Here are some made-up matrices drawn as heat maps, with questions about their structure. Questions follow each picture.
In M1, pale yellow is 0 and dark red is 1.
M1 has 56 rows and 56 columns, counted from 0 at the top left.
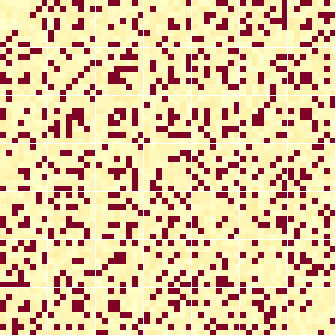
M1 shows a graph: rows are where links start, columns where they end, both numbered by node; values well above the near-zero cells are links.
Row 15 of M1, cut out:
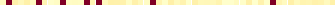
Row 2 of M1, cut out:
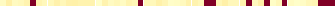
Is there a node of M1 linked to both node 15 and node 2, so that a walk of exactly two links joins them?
no
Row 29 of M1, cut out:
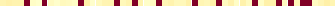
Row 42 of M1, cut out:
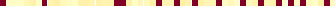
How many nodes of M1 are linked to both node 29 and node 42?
8
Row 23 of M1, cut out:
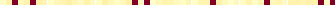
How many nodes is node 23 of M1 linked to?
8
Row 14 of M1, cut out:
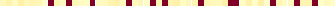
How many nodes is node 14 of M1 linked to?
12
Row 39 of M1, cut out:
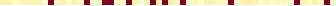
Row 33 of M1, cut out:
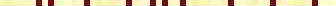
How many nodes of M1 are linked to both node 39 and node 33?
7
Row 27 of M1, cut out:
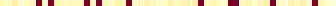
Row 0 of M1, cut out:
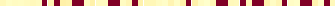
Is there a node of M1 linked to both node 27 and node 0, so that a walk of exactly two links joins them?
no
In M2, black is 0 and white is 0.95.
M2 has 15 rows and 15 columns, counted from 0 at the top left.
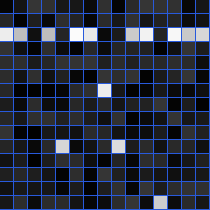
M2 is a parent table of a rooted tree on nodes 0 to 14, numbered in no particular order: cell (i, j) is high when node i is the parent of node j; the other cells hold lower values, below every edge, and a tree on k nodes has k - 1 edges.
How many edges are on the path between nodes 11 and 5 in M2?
3
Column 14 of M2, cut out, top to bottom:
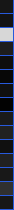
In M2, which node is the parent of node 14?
2
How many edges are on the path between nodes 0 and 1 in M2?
2
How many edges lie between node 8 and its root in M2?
2
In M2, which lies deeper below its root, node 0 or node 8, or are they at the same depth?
node 8
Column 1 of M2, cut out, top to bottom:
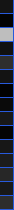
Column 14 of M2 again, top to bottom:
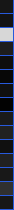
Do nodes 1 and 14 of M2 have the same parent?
yes
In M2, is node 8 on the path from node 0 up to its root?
no
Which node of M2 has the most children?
2
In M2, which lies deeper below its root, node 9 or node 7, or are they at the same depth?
node 7
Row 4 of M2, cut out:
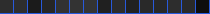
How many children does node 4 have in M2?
0
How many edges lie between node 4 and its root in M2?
2
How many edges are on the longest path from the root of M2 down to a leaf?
2
